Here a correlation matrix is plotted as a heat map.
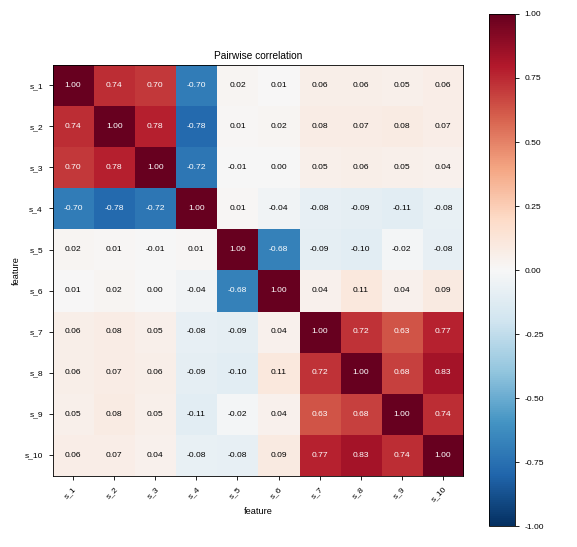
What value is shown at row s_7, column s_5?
-0.09
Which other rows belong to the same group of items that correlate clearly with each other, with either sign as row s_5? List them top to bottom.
s_6
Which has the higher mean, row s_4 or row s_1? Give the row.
s_1
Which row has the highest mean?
s_10
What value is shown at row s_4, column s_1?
-0.70
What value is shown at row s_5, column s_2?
0.01
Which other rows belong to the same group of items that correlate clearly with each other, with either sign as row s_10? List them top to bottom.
s_7, s_8, s_9
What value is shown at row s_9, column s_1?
0.05
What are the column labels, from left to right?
s_1, s_2, s_3, s_4, s_5, s_6, s_7, s_8, s_9, s_10
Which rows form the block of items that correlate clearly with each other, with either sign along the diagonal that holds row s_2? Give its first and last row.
s_1 to s_4
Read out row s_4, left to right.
-0.70 -0.78 -0.72 1.00 0.01 -0.04 -0.08 -0.09 -0.11 -0.08
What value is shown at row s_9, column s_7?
0.63
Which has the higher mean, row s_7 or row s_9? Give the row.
s_7
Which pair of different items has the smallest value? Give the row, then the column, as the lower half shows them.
s_4, s_2
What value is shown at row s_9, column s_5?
-0.02
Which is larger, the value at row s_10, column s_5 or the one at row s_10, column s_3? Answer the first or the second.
the second
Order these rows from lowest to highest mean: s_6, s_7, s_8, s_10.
s_6, s_7, s_8, s_10
